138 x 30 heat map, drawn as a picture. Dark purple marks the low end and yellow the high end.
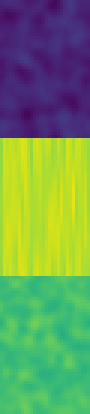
It is made of 3 by 1 panels. Panel 1,1: very low, blotchy, faint in contrast. Panel 2,1: very high, streaked downward, faint in contrast. Panel 3,1: high, blotchy, faint in contrast.
